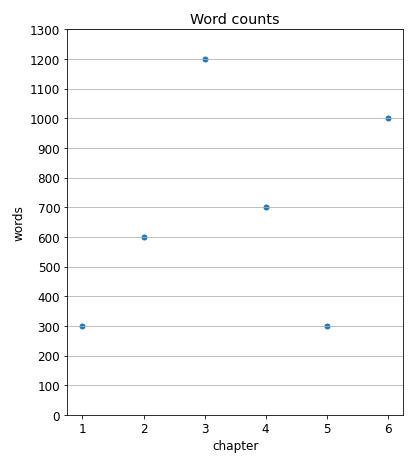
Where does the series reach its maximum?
3
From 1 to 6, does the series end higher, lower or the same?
higher
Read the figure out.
Title: Word counts
x-axis: chapter, ticks 1 2 3 4 5 6
y-axis: words, ticks 0 100 200 300 400 500 600 700 800 900 1000 1100 1200 1300
Values:
300 600 1200 700 300 1000
